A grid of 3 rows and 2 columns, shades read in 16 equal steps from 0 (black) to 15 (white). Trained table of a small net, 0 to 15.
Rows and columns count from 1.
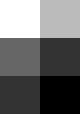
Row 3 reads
3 0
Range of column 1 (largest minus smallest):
12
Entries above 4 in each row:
2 1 0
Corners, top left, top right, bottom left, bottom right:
15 11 3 0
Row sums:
26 9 3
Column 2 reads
11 3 0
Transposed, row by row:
15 6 3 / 11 3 0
